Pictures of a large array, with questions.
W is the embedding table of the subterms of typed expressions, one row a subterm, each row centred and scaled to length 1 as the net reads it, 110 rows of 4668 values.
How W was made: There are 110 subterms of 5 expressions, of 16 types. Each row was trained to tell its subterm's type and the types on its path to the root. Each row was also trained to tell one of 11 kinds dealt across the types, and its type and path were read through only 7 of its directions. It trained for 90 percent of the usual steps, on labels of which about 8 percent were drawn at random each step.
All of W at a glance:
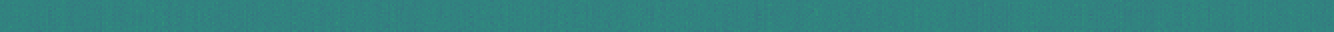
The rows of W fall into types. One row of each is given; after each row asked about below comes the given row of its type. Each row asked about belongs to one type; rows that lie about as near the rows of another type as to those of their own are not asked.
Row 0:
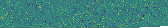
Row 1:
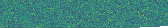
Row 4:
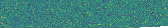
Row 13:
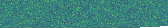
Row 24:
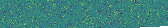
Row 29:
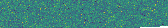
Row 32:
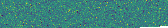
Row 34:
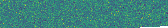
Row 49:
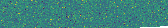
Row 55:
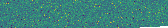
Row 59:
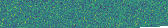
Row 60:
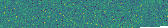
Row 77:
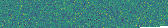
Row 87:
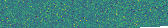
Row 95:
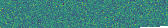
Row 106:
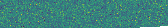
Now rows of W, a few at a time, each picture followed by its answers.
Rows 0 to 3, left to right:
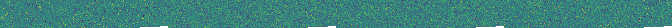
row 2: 13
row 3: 59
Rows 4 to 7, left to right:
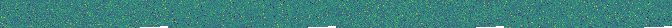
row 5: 32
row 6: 55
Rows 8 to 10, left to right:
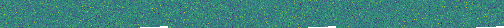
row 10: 34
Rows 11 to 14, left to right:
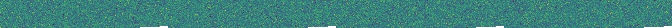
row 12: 55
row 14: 13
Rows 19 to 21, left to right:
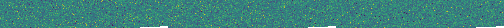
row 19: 0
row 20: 49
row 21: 13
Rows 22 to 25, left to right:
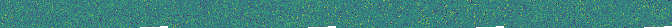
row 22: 4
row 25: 24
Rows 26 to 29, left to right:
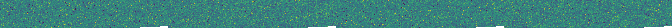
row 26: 0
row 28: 55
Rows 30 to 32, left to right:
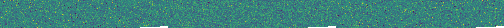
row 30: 29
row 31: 32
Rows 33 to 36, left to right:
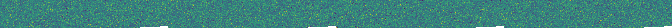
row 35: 49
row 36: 77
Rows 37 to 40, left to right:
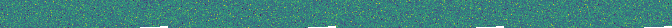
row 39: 29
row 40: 1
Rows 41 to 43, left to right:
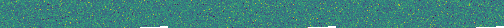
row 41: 95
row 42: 77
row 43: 0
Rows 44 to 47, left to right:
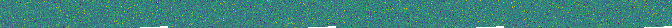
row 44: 87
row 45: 1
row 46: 77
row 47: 0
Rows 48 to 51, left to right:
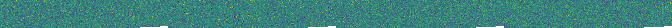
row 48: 95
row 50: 24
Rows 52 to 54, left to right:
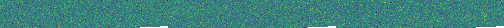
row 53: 4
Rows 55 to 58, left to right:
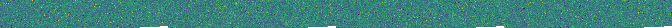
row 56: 29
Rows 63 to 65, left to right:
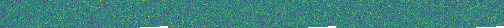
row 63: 59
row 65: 34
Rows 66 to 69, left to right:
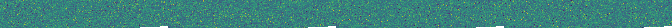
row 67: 49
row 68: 55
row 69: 34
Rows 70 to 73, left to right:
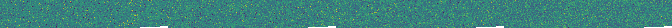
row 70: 24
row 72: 13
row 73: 0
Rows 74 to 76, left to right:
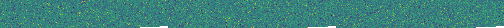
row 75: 59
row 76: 55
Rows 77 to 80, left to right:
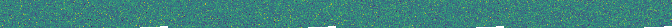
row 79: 29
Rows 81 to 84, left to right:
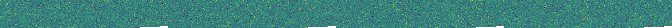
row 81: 29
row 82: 13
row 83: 87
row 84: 34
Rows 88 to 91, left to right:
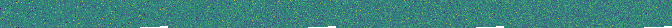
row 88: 29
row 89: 77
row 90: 95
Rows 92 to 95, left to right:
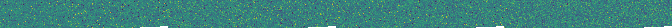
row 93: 77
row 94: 34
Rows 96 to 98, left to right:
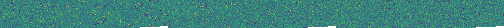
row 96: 1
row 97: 4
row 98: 77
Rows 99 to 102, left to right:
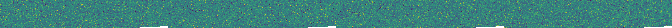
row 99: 55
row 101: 34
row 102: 1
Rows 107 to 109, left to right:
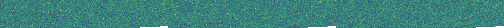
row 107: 4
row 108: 13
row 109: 1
